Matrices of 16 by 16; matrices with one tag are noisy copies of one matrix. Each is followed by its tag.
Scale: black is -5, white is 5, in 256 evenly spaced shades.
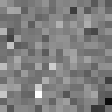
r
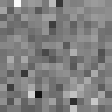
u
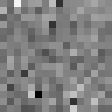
u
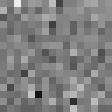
u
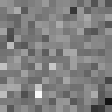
r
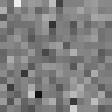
u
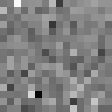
u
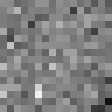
r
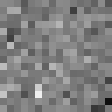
r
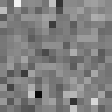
u
